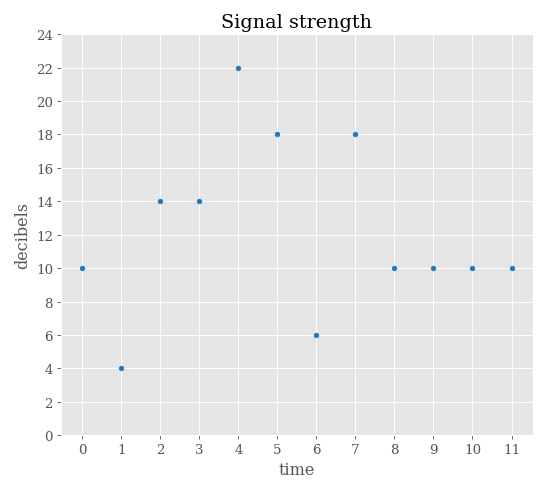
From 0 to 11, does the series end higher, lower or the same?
the same
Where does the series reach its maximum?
4
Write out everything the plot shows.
Title: Signal strength
x-axis: time, ticks 0 1 2 3 4 5 6 7 8 9 10 11
y-axis: decibels, ticks 0 2 4 6 8 10 12 14 16 18 20 22 24
Values:
10 4 14 14 22 18 6 18 10 10 10 10
